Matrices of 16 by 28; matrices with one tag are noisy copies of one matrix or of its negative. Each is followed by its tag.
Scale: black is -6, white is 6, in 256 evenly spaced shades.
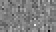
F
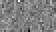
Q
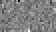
Q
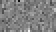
Q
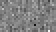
F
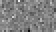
Q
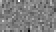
Q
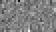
Q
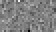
Q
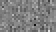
F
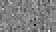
F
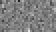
Q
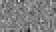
Q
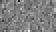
Q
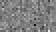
F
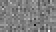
F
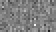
F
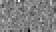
Q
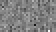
F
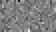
Q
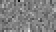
Q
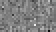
F
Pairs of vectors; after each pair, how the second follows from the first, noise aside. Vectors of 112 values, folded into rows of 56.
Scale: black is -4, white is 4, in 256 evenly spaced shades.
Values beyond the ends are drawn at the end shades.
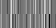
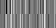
reversed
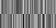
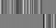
partly zeroed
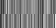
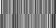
reversed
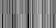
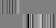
partly zeroed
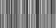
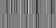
partly zeroed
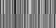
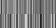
reversed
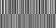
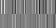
partly zeroed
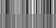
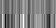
reversed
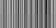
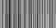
reversed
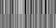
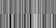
reversed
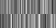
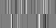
partly zeroed
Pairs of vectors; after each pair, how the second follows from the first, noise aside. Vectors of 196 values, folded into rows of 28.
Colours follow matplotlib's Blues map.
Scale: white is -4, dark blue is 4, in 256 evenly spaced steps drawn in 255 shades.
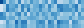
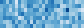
shuffled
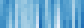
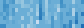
partly zeroed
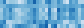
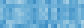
shrunk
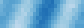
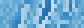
sign-scrambled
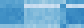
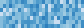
shuffled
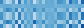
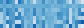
sign-scrambled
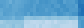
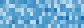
shuffled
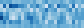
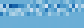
partly zeroed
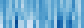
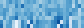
sign-scrambled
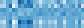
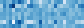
sign-scrambled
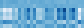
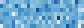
shuffled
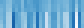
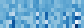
sign-scrambled
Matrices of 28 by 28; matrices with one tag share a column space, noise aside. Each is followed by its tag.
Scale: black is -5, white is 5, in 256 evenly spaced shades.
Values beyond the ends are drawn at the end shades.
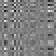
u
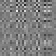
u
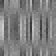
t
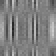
t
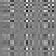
u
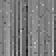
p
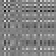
u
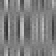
t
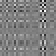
u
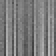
p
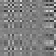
u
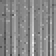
p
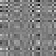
u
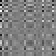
u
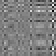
u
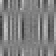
t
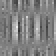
t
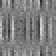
t
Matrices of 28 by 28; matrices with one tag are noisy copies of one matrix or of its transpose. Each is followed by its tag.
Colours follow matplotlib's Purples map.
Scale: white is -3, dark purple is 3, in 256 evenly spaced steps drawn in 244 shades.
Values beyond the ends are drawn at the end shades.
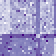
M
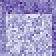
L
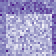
L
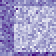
L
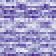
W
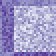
L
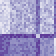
M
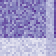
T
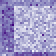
L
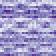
W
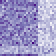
T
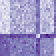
M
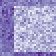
L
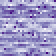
W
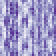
W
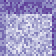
L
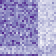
T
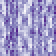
W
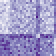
M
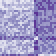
M
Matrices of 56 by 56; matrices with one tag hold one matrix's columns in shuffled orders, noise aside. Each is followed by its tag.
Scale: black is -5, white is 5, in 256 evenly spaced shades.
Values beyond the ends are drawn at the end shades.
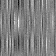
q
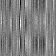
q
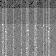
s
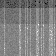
s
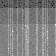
s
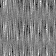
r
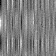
q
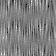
r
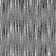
r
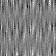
r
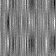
q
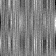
q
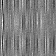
q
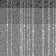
s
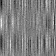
q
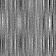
q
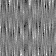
r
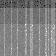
s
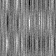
q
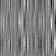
q
